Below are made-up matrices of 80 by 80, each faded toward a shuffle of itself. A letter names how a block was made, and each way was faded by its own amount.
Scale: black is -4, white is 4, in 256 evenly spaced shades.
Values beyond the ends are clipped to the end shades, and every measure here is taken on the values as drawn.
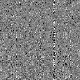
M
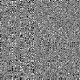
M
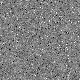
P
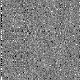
M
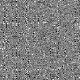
M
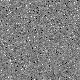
P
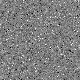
P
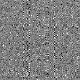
M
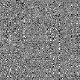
M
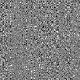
M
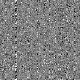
M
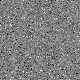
P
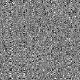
M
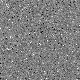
P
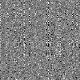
M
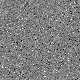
P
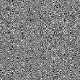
M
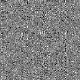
M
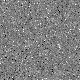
P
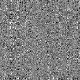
M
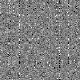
M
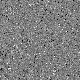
P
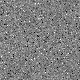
P
